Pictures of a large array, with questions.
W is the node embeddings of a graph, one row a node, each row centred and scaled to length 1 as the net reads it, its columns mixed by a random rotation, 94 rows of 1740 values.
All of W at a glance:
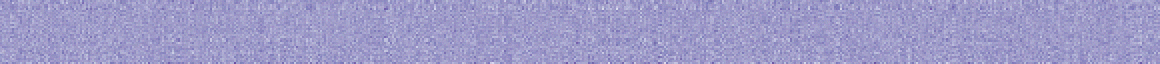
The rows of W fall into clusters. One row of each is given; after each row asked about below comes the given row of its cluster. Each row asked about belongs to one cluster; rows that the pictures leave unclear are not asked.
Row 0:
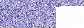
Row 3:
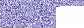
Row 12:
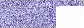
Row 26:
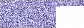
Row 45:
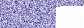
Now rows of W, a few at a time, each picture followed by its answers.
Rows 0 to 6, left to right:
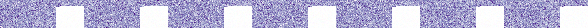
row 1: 3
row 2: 3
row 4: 3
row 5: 0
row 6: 0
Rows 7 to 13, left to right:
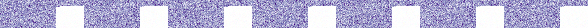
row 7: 45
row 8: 12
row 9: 0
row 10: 12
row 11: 12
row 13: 12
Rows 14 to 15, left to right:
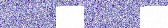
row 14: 12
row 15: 45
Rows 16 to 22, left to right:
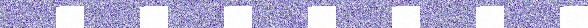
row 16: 3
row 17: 0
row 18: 12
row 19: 26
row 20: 0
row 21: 45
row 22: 3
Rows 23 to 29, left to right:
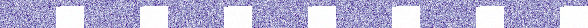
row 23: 0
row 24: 12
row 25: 26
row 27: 45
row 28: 3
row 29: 26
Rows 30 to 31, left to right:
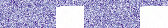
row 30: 45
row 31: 12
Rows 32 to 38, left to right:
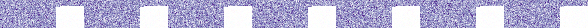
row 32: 26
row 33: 45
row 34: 26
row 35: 3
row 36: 0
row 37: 45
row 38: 12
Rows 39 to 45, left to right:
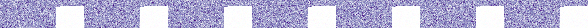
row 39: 26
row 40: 45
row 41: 3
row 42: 45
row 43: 0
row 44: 12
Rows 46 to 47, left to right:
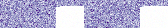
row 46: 45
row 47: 3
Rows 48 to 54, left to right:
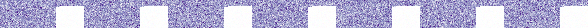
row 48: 0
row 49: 12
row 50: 45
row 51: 3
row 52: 12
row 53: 26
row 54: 3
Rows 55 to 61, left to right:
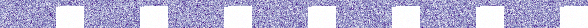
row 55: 12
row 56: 12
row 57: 45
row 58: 26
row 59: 26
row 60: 26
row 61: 26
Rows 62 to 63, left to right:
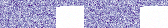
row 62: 45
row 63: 3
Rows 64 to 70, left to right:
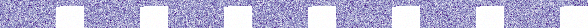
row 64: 45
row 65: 3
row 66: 26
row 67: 3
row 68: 45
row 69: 0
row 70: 12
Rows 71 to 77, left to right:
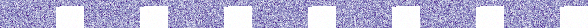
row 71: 0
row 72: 0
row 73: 26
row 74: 3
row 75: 26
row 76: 45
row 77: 26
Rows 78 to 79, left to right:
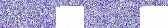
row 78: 26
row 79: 12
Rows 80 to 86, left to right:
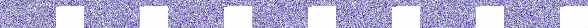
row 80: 12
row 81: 26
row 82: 3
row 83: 3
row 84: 0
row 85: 26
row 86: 0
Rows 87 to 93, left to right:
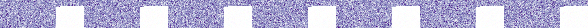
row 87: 26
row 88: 3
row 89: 26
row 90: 3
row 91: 26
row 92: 45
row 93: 0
